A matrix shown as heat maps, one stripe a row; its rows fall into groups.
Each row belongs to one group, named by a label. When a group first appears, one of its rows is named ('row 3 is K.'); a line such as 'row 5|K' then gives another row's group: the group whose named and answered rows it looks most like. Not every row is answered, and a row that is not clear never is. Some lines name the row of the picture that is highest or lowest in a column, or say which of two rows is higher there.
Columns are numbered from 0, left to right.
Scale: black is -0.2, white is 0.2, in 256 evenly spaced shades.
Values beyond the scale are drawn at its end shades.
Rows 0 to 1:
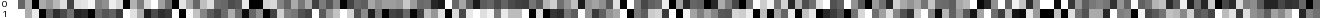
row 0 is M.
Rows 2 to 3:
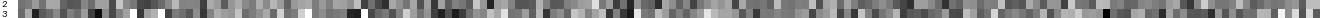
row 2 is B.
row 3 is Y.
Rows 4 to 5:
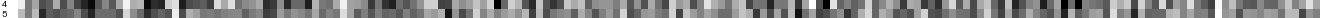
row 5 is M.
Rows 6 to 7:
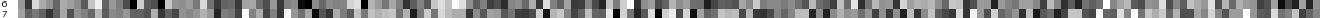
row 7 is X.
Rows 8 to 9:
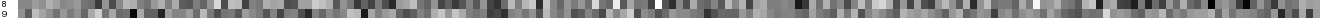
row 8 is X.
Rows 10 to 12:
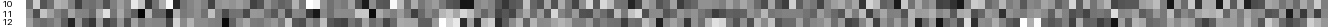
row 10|Y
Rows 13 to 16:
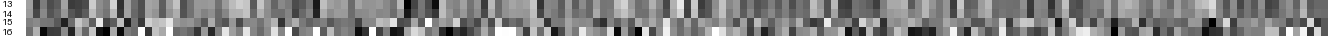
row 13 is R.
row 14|R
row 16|Y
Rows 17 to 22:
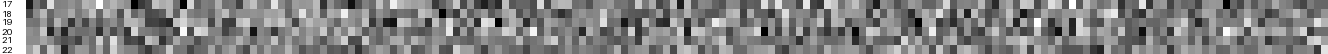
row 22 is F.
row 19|B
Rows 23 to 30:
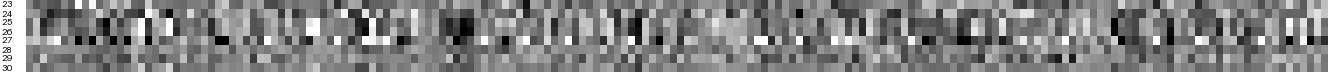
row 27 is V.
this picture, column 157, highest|23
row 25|Y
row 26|Y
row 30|Y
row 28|X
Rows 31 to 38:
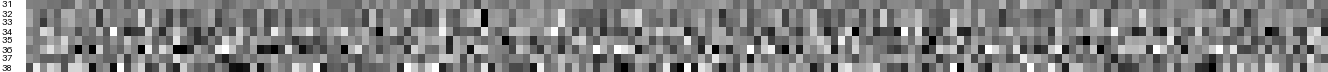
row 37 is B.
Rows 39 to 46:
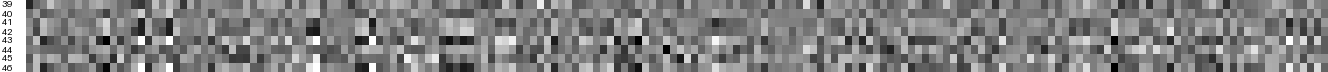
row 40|Y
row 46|Y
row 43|Y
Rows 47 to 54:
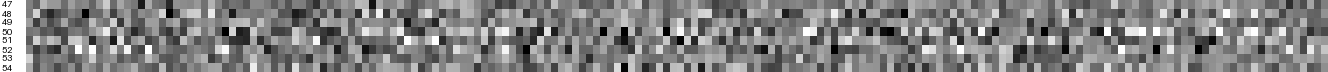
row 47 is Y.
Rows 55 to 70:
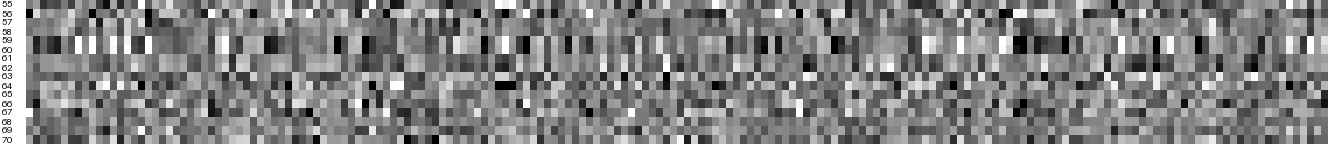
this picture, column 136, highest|63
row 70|R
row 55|Y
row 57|B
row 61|X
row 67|V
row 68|R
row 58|B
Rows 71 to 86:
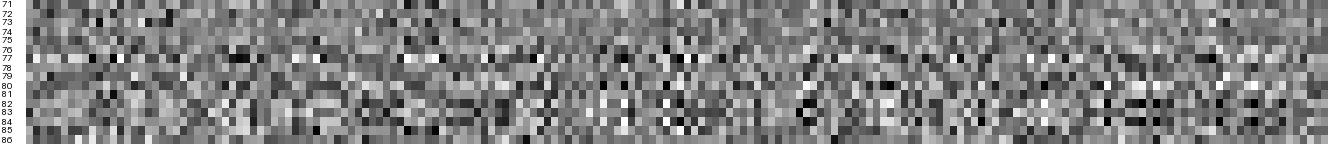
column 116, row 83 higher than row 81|Yes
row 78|X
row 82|X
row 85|R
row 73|B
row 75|R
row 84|X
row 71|R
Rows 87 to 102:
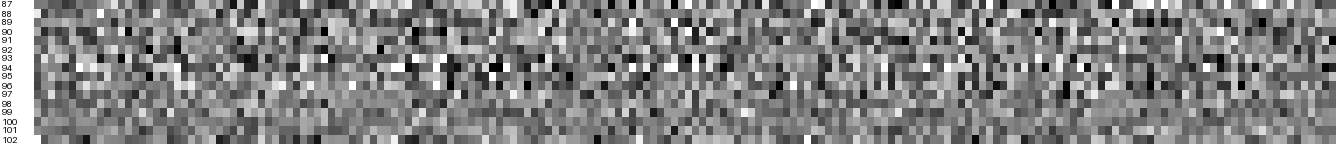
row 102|V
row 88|V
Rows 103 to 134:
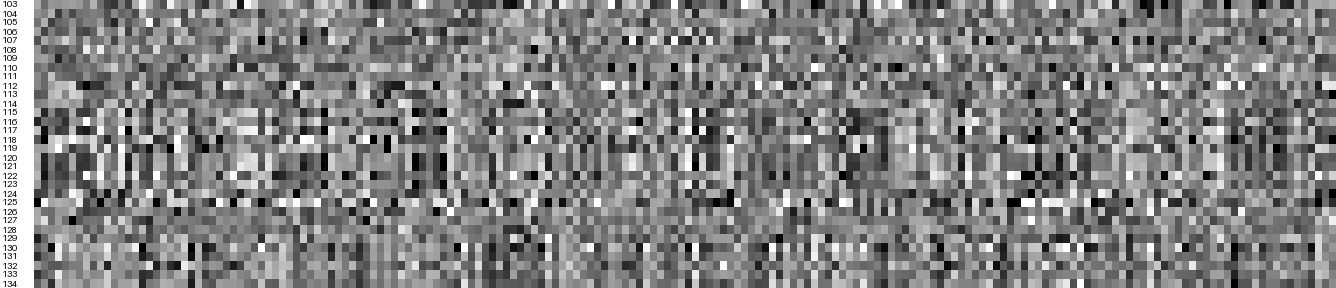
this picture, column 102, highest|103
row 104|M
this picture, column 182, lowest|130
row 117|R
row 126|B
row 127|F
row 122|V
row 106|R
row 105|Y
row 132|B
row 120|R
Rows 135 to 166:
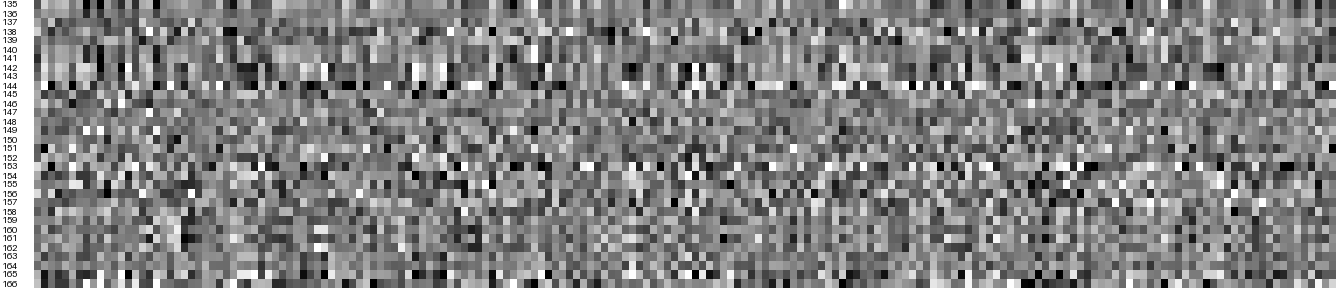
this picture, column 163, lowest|144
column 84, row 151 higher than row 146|No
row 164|X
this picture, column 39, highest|151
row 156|M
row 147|Y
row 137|M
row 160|Y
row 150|B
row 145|R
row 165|R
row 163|R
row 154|R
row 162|Y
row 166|V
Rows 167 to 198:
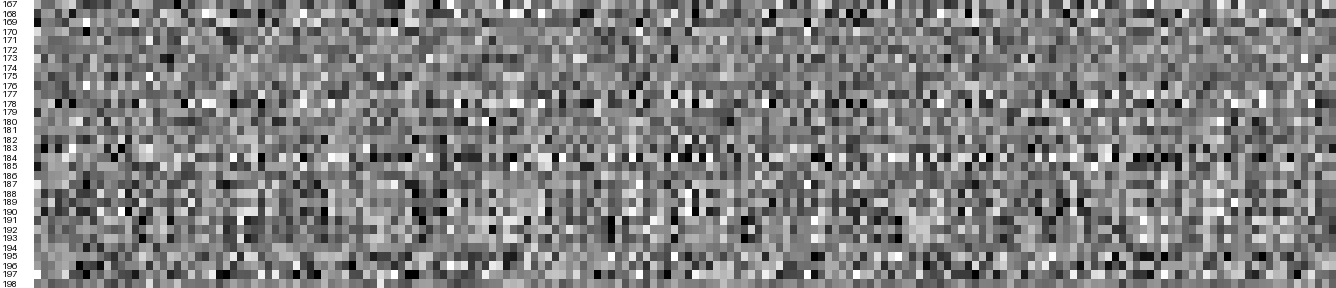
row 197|V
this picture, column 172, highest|167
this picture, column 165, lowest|183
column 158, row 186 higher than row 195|Yes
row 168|M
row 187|V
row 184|X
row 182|R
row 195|X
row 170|V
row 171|B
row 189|M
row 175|Y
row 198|Y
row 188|R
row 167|B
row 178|M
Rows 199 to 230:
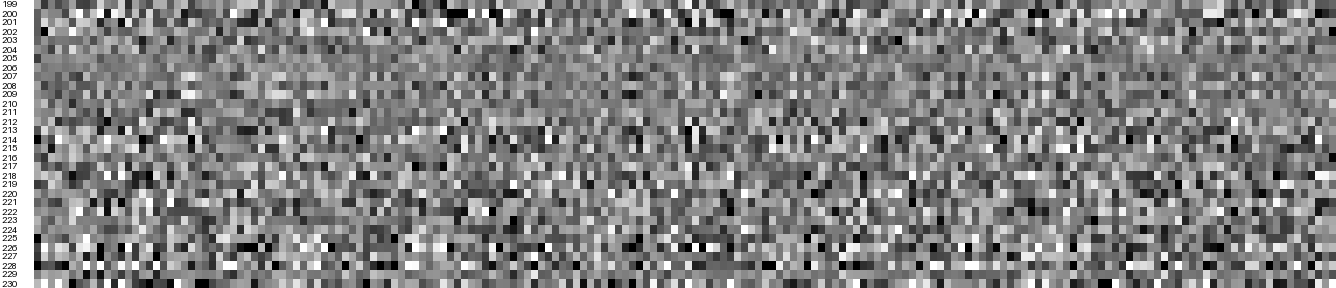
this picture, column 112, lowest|226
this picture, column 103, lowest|209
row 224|X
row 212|M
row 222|B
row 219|M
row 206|X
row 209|B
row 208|R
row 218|F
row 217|R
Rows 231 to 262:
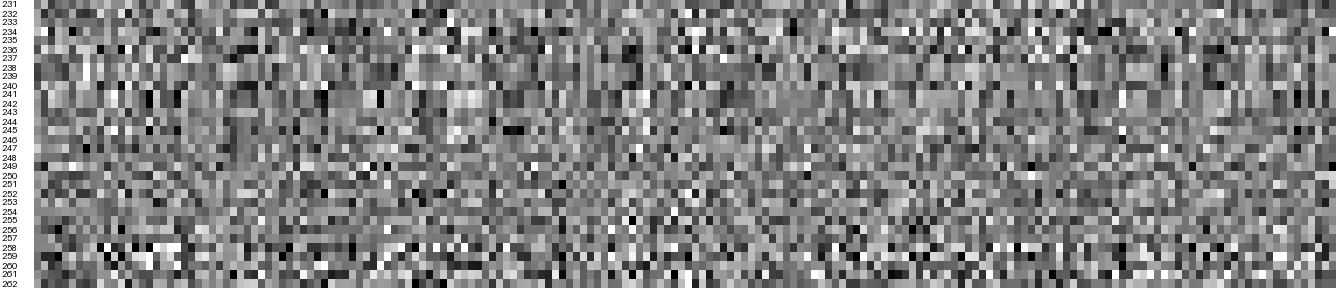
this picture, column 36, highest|249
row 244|B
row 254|X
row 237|B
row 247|V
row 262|R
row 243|R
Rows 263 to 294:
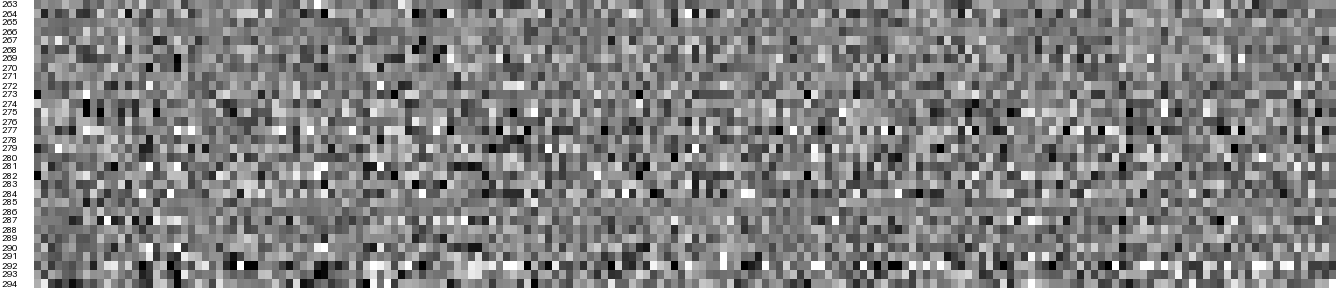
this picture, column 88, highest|292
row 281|Y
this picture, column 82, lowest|292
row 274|V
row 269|B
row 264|R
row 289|R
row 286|V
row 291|B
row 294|F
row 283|R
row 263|Y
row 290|Y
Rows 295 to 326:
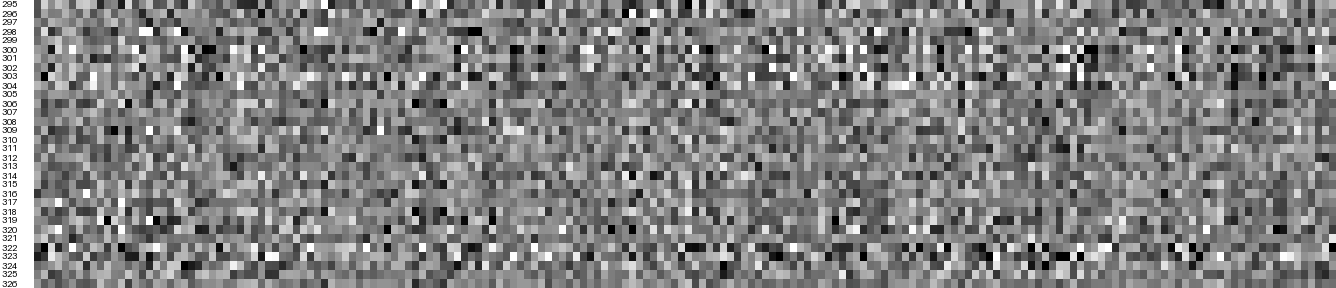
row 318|R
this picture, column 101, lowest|296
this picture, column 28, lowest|313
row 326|R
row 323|M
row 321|F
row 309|Y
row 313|B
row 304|F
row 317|F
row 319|B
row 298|Y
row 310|R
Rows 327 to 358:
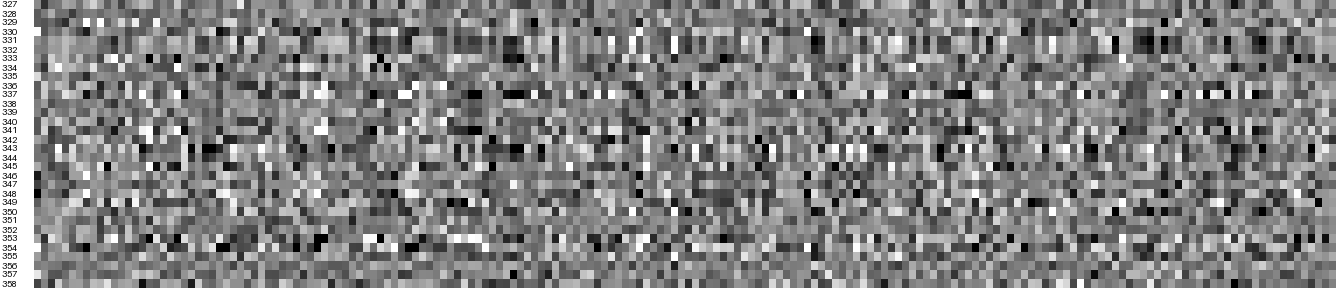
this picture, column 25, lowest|343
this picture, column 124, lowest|337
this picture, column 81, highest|349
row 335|V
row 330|V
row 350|X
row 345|B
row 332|X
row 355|X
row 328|M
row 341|Y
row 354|V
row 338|Y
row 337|Y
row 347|M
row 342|B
